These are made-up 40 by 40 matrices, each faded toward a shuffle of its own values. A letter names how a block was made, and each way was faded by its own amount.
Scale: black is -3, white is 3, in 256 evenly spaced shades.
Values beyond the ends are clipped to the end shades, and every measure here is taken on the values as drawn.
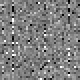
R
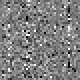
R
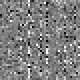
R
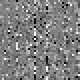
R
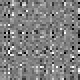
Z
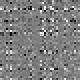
Z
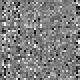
R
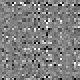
Z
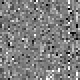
R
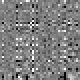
Z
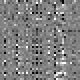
Z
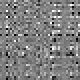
Z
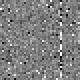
R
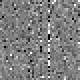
R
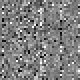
R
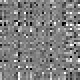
Z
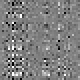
Z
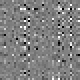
Z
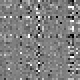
Z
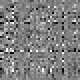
Z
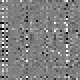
Z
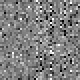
R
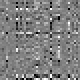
Z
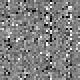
R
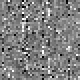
R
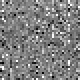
R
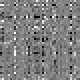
Z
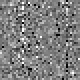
R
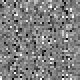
R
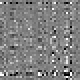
Z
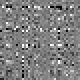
Z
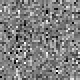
R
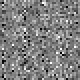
R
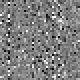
R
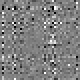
Z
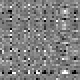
Z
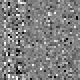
R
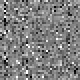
R
